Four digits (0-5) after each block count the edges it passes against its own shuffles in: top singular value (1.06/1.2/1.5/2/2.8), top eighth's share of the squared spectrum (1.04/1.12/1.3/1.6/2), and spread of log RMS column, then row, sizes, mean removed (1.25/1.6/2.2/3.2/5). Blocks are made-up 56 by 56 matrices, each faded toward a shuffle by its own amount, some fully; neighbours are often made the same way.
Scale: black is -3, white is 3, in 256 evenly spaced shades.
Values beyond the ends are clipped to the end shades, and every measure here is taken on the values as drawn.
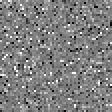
0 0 0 0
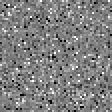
0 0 0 0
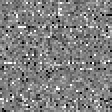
1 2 0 2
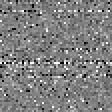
2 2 0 2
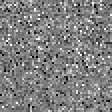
0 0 0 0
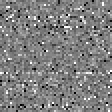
2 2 0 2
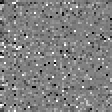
3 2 1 0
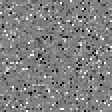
1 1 0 0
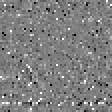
3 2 0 1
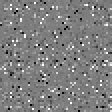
2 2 0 0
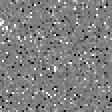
0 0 0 0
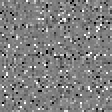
3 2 0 1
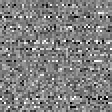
2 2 0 4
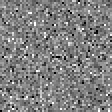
0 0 0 1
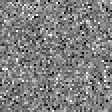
0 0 0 0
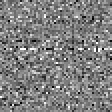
2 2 0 3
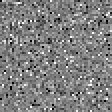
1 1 0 1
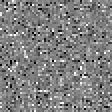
3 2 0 0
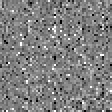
3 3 2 1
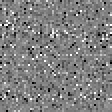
2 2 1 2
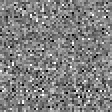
1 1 0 1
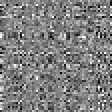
4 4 3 3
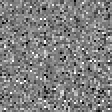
2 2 2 0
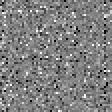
2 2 2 0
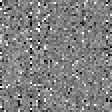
2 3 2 0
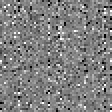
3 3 3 0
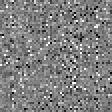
2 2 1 0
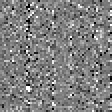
2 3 3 0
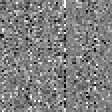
2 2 3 0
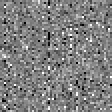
2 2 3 0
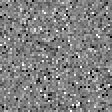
0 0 0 0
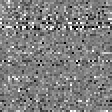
2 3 0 3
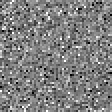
0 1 0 0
